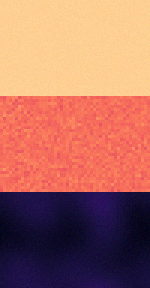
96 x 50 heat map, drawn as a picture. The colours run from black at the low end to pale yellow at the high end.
It is made of 3 by 1 panels. Panel 1,1: very high, flat. Panel 2,1: high, fine-grained, faint in contrast. Panel 3,1: very low, smooth, faint in contrast.
